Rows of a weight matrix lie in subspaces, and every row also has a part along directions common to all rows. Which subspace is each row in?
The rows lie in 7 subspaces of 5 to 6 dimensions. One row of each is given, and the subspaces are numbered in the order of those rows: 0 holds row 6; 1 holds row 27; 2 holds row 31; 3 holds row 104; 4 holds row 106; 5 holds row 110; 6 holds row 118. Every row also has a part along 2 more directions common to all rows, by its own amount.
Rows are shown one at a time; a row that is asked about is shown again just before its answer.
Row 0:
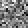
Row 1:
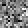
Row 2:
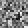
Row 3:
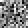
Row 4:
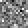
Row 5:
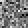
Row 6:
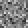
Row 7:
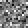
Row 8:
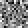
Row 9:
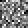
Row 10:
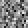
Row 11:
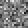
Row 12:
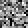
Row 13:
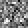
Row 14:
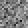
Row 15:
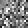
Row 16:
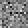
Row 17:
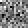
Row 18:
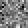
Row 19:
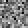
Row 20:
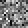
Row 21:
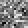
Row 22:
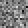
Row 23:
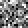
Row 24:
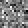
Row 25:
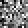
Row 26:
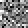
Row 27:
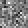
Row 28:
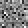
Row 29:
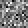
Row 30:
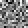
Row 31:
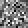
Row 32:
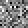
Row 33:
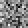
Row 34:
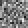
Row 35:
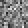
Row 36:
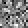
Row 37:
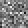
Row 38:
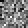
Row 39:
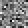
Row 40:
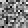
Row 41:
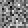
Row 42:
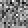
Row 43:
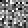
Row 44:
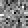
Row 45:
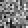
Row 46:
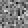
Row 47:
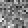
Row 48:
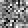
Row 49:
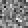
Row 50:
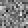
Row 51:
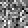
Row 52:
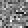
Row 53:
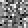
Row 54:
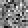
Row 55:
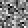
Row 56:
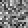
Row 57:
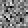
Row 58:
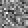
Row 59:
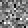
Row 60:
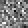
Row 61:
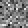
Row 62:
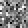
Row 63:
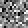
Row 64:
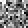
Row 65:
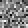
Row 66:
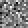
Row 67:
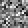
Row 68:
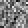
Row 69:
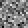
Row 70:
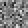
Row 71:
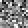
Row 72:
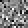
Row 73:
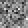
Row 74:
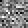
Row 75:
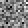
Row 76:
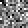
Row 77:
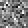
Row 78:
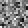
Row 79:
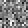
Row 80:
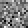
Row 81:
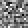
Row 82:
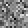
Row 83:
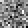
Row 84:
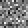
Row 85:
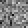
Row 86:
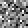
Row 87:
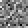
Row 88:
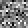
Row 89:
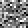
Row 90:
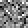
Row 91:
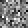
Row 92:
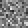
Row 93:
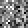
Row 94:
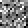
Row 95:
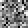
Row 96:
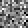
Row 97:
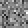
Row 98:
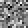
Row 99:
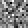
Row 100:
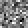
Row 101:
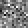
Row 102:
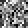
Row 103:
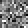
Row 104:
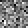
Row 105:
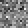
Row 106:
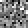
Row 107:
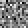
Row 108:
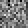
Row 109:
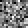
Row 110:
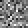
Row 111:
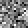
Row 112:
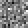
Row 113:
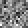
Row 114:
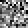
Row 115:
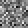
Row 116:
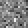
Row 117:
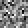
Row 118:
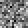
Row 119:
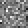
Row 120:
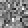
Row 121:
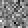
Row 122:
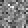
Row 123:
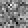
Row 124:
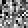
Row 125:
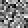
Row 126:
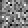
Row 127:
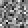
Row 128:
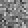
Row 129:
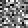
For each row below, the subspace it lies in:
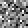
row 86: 3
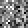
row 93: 2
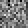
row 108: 0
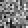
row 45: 2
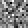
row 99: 1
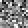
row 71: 1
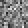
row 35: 3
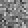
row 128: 3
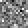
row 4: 1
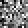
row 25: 3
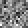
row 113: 1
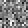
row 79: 0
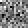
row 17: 5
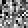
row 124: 1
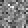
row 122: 2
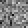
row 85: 0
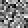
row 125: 4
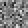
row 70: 5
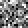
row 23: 5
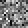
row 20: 0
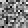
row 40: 2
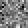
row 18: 5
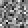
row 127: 2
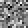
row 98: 2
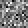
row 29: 4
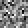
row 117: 0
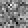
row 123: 6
